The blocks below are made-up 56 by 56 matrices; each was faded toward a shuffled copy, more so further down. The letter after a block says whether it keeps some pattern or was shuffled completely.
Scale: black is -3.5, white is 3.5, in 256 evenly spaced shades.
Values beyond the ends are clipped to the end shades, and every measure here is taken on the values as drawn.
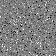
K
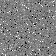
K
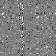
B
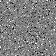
K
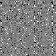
B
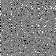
B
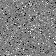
K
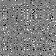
B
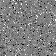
K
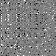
B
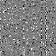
B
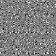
B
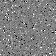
K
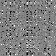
B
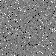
K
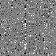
B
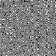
B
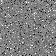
K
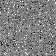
K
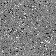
K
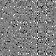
B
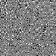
B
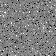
K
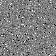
K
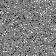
K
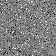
K
